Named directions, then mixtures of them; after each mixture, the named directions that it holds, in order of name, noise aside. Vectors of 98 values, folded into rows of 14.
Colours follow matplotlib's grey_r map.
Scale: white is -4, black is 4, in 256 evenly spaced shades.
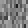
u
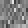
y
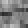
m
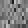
y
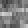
m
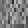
u, y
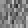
u, y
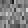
m, y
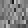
y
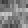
m, u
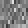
y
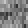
m, u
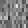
u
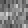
m, u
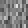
u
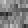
m, u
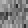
m, u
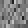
y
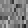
u, y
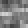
m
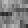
m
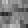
m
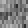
m, u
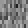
u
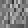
u, y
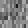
u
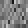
y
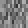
u, y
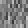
u, y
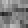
m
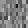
u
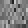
y
